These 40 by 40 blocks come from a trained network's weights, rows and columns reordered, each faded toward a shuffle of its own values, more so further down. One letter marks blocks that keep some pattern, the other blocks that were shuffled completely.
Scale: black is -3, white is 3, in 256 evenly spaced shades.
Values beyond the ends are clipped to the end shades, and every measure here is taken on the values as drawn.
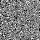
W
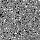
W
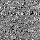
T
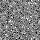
W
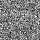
T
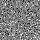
W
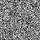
T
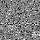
T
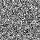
W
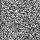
W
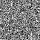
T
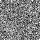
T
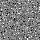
W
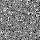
W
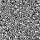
T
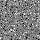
W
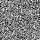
W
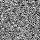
T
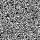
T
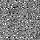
T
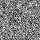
T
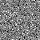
W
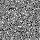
W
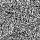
W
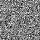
T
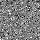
W
